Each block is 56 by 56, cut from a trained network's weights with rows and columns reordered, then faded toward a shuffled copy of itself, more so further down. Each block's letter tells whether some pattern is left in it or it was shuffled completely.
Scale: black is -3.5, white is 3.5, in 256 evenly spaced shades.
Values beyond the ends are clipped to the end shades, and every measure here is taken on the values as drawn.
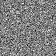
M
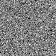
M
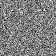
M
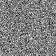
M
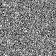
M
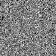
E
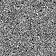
M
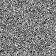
M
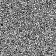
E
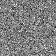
M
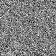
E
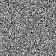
M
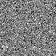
M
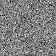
M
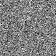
M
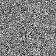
E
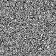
E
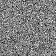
M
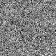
E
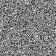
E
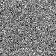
E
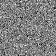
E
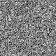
E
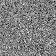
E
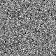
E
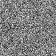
M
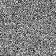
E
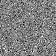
E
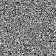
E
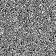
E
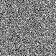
M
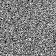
M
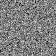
M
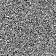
M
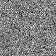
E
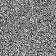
E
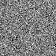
E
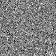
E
